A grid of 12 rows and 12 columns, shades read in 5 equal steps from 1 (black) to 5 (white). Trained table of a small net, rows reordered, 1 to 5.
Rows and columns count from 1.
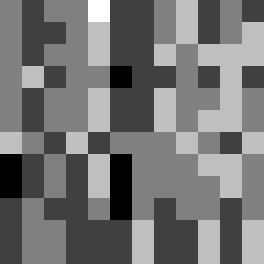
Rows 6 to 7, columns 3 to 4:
3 3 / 2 4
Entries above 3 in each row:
2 3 5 2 3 4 4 3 2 0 3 3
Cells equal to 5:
1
